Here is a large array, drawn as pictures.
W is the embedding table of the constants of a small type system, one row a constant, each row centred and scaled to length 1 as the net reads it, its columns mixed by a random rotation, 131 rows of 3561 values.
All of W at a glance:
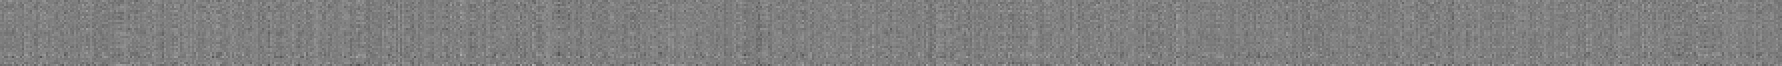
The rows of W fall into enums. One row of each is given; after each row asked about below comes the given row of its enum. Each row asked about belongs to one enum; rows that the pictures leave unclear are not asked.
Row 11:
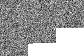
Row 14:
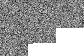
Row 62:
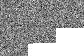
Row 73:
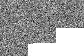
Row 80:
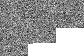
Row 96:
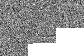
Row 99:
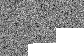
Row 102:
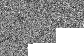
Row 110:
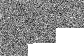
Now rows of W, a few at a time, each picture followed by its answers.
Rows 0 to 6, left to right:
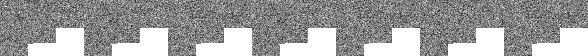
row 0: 102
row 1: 110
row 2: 80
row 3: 110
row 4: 80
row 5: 14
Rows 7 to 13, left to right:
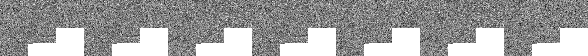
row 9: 102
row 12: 102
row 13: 99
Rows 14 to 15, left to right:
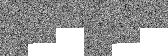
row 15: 99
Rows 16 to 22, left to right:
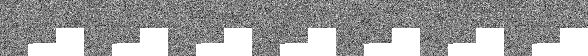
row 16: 11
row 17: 62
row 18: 80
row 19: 96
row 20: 110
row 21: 102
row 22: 62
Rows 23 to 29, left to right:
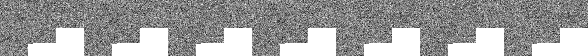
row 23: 102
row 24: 110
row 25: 96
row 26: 110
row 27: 80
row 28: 96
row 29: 80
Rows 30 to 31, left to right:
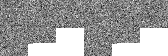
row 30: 62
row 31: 73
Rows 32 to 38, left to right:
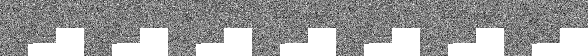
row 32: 96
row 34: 102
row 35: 80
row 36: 96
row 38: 110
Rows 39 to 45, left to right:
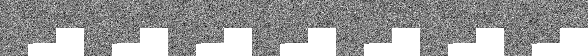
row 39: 80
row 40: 73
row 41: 99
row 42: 11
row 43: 102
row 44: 80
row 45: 110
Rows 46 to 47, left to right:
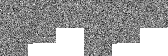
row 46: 96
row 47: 14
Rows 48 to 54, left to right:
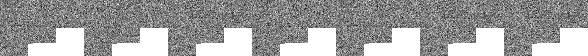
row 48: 62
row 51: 99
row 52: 62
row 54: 80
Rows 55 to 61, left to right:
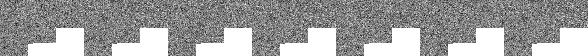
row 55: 99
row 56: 102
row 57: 96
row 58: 102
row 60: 14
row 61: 102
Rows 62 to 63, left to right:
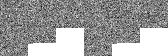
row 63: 80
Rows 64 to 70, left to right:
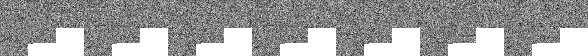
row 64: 102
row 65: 62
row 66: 14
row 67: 62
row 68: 14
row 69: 96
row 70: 99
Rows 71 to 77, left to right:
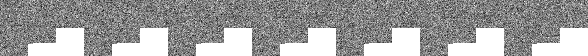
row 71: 62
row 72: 14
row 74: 80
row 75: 11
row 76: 80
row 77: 96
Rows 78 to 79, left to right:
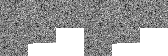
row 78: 99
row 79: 99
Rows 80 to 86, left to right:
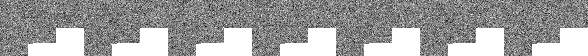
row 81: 110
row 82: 99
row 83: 62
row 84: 96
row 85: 110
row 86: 14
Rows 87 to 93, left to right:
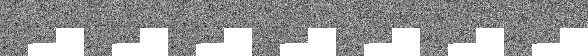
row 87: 99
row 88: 62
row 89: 99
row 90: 96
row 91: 80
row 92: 102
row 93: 102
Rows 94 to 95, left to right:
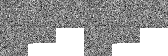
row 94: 62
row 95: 62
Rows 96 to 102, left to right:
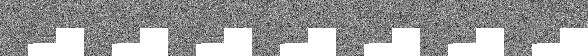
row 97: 73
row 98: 96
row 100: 80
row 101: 99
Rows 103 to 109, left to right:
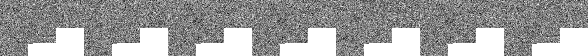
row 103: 96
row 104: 11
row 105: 110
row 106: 110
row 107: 102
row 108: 110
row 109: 96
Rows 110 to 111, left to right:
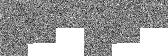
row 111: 96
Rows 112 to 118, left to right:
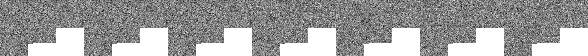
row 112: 14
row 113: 14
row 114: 14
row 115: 102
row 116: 110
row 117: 62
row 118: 96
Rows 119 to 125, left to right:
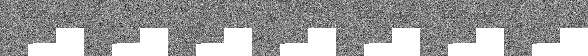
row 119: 80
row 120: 99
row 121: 96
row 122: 102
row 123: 80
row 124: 80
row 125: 11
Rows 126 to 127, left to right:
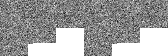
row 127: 73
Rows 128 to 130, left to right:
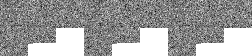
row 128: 62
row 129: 99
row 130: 62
